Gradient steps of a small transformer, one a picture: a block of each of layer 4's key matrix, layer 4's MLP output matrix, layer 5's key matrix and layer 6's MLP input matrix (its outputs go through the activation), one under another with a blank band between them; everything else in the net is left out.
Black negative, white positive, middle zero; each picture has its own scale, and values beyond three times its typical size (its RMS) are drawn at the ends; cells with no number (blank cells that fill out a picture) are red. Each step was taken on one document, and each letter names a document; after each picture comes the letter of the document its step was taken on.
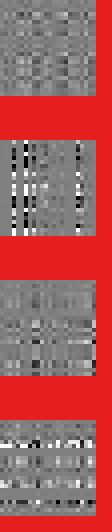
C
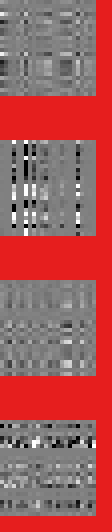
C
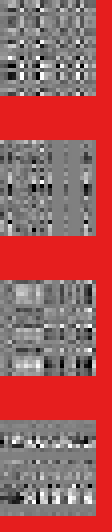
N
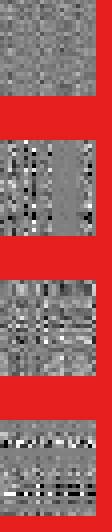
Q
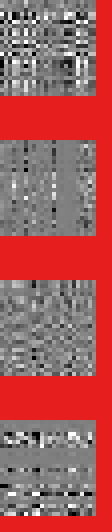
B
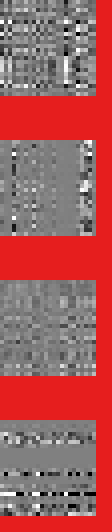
B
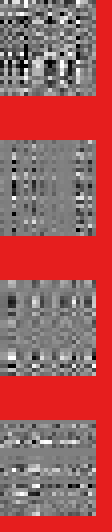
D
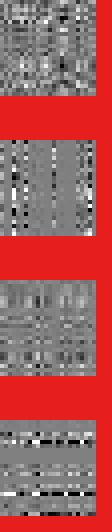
B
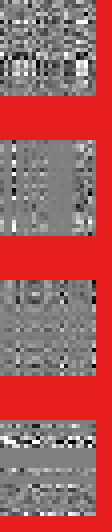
D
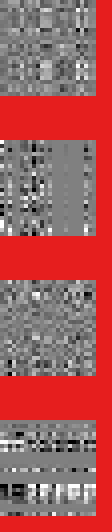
N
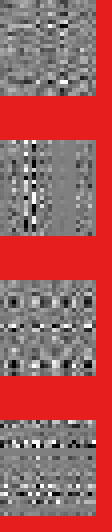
Q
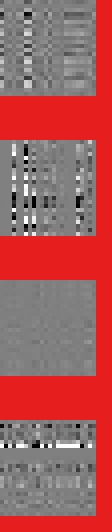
C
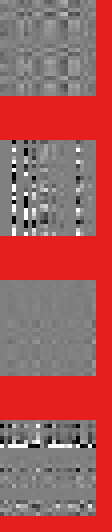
C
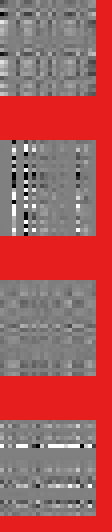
C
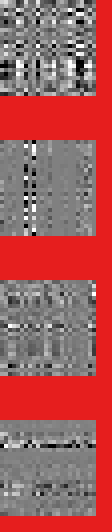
Q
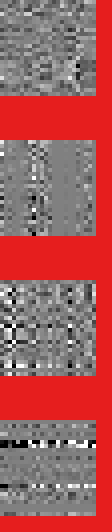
Q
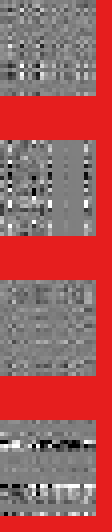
N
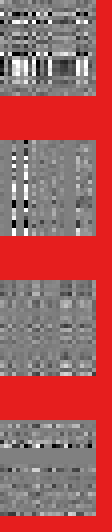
D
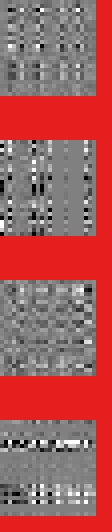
N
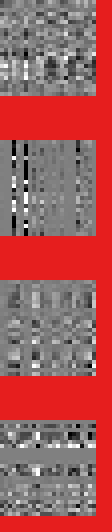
D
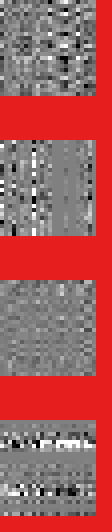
Q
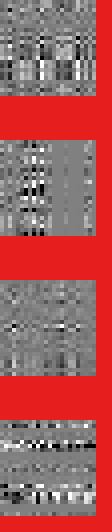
N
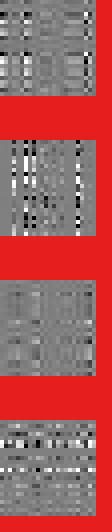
C
